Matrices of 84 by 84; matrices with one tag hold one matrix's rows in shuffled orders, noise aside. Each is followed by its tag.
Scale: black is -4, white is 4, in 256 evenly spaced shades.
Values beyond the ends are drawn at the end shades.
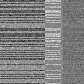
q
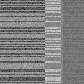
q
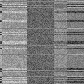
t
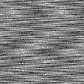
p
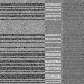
q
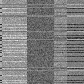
t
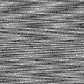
p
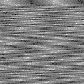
p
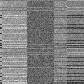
t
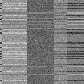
t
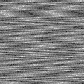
p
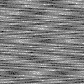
p
